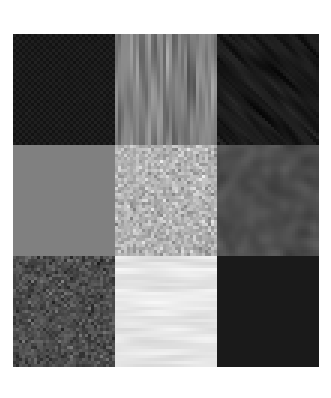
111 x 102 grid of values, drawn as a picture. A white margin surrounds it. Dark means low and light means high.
The table splits into 3 rows of 3 panels. Panel 1,1: very low, checkered, faint in contrast. Panel 1,2: middling, streaked downward. Panel 1,3: very low, slanting down to the right, faint in contrast. Panel 2,1: middling, flat. Panel 2,2: high, fine-grained. Panel 2,3: low, blotchy, faint in contrast. Panel 3,1: low, fine-grained. Panel 3,2: very high, streaked across, faint in contrast. Panel 3,3: very low, flat.
